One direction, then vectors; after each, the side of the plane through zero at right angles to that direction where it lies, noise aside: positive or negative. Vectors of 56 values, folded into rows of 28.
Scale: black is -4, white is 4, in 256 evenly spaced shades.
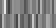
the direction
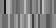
negative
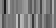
negative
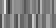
positive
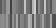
negative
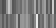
negative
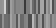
positive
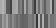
positive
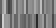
positive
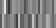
positive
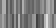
positive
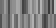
positive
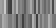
positive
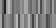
negative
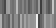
negative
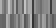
negative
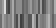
positive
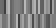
negative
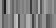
negative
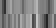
negative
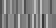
positive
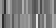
negative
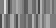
positive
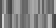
positive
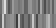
positive
